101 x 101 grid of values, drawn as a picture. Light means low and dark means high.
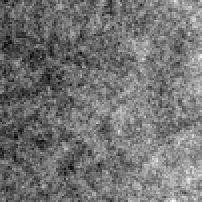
Slope: up to the left. Ninth with the lowest average: bottom right. Stripes: none. Histogram: bell-shaped.
